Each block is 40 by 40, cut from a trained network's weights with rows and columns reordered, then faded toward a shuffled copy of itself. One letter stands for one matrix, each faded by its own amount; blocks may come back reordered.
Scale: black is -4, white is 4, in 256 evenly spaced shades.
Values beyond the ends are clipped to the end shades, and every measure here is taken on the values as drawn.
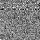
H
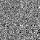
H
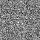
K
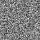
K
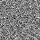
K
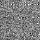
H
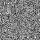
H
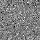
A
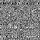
H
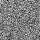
K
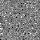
A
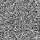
H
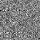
H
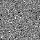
A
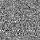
H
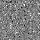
A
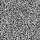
K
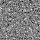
A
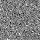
A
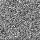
K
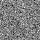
K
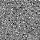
A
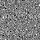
A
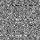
H
